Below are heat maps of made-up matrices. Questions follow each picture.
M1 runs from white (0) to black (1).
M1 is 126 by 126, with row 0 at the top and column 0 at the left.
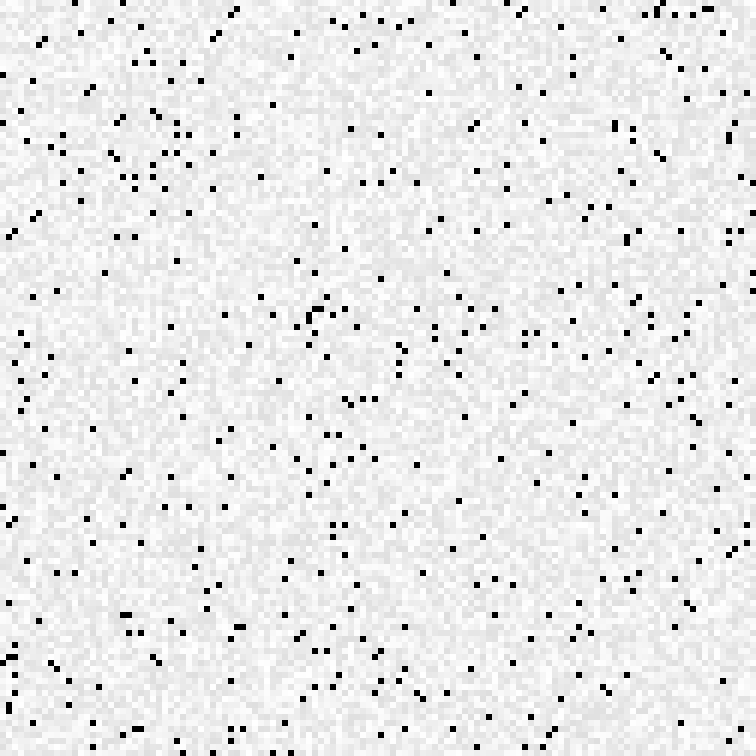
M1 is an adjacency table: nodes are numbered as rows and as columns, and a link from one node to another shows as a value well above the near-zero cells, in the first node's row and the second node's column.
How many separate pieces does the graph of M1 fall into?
7
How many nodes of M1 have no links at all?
5
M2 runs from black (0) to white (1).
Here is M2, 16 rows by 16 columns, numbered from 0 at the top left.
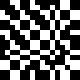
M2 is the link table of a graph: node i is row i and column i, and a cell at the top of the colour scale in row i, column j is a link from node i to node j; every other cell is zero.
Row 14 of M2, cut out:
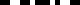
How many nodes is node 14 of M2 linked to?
6
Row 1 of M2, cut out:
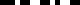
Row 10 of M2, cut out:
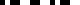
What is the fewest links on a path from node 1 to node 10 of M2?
1
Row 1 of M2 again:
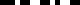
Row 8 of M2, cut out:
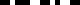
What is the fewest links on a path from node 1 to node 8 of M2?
2
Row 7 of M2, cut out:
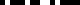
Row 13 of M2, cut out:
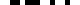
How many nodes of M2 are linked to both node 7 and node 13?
4
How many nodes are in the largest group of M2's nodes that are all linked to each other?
3
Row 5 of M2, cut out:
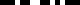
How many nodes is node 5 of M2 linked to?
5
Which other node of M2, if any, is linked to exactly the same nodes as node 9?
node 11
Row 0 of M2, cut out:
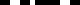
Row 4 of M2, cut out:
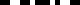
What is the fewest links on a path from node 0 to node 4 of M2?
2
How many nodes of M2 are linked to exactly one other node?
0
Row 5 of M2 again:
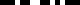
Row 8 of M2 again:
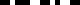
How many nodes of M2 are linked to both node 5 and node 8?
4
